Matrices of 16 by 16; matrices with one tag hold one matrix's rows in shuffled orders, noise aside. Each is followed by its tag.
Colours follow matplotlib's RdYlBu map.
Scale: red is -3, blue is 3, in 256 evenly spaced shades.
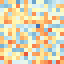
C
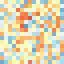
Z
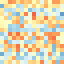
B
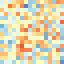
Z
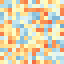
C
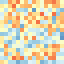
B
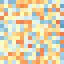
Z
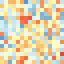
Z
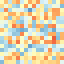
B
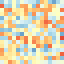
C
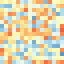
C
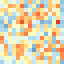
Z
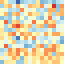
B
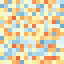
B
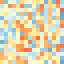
Z
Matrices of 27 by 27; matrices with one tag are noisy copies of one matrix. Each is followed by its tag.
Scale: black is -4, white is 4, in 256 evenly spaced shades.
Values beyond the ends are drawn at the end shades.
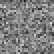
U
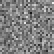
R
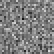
R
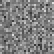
R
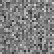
R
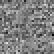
U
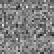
U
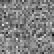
U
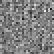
R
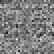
U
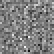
R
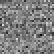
U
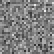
R
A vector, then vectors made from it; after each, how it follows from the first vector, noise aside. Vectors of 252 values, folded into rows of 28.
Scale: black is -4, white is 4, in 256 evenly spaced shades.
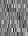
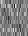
reversed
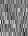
wrapped around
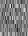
wrapped around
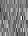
wrapped around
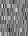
wrapped around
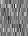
reversed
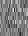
wrapped around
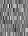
wrapped around
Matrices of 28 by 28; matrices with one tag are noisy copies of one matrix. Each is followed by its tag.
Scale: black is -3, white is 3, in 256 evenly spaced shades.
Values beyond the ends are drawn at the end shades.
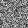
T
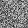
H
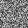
T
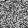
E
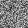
E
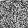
E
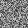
T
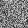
H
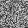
E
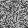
E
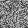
E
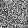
H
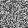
E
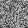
E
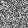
T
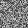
T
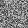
H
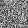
H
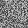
H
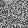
H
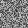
T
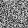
H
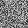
H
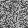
E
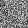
H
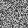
T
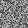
T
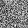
H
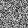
T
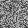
E
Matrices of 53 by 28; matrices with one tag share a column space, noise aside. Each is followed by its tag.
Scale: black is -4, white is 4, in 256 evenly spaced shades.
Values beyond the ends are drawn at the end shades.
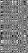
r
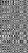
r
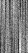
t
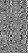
r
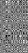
r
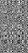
r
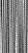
t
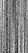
t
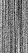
t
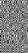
r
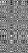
r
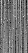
t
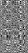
r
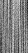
t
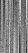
t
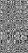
r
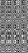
r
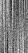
t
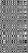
r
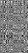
r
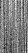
t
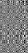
r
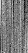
t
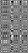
r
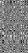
r
